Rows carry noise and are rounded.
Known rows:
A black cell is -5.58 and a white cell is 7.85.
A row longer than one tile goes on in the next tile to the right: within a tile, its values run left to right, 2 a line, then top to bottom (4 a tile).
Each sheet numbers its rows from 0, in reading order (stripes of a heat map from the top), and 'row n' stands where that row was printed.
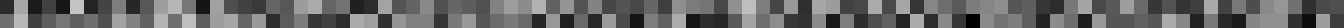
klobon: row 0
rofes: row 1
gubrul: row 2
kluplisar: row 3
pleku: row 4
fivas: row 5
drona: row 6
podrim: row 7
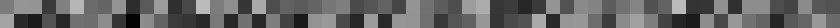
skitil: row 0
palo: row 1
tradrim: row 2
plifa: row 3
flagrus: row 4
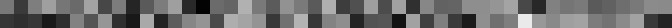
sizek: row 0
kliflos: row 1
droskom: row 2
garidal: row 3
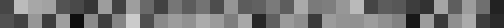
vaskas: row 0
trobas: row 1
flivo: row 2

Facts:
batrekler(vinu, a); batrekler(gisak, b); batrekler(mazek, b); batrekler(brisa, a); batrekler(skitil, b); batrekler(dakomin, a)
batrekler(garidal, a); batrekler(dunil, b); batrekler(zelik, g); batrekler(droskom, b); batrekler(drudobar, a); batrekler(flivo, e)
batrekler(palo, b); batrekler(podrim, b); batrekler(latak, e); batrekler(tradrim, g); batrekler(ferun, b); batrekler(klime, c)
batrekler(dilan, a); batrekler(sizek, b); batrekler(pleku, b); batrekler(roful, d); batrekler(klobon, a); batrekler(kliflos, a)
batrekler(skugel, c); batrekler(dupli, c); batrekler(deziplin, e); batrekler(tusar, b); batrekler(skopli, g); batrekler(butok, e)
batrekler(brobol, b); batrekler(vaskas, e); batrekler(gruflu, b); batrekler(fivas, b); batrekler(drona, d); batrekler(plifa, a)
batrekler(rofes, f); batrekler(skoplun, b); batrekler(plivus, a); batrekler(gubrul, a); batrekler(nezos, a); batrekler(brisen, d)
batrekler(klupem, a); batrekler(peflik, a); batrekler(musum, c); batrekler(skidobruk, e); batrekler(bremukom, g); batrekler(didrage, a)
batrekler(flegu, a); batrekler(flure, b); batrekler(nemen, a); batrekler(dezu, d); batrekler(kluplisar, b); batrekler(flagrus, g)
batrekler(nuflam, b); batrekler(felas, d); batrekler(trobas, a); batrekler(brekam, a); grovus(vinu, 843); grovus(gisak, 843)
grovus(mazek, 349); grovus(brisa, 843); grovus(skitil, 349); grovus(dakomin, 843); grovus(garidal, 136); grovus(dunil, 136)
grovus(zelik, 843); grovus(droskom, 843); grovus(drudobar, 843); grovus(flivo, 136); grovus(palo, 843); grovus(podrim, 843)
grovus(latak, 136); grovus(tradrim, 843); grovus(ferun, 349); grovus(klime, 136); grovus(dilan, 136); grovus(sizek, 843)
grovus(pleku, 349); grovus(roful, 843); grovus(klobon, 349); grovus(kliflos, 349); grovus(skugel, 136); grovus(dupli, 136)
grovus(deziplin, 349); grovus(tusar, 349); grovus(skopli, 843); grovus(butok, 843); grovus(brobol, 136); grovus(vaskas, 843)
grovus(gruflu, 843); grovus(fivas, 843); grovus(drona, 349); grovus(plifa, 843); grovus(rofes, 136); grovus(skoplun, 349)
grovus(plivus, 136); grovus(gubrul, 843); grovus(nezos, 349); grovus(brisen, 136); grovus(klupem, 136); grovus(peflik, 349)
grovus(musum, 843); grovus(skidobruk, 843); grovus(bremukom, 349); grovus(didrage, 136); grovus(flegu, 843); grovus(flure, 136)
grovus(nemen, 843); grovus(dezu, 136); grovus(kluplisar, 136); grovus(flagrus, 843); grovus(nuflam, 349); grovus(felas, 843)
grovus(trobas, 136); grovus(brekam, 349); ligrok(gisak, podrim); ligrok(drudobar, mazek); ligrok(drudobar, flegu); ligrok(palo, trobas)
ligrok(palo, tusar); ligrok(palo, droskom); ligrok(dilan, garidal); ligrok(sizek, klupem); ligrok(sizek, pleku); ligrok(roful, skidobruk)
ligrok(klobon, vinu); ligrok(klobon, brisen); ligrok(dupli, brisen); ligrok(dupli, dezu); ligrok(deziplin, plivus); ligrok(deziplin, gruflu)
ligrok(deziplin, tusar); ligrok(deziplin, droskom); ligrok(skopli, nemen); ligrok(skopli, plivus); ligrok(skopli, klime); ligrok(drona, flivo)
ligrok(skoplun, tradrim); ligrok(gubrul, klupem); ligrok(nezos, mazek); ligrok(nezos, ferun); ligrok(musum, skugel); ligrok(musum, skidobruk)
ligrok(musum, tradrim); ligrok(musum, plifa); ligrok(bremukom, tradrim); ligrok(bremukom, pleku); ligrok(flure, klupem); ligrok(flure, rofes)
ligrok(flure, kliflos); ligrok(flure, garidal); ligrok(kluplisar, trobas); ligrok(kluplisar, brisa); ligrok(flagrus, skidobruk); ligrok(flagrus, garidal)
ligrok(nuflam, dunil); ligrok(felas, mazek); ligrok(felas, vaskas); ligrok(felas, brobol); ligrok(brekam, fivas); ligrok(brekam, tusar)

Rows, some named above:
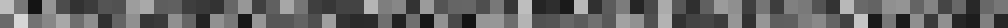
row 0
rofes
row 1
drona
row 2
palo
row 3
klobon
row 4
roful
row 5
flure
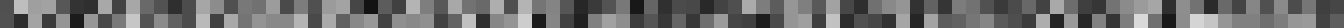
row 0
vaskas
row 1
flegu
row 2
kliflos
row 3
dupli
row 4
brekam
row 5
roful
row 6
skidobruk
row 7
didrage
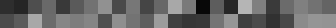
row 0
dakomin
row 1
bremukom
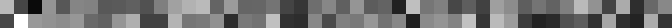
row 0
dilan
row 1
brobol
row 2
nezos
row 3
skoplun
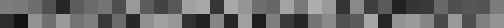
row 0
zelik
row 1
tusar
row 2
vinu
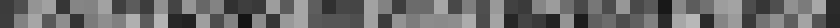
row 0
drudobar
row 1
butok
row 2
flegu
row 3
musum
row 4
skugel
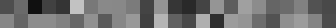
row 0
peflik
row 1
plifa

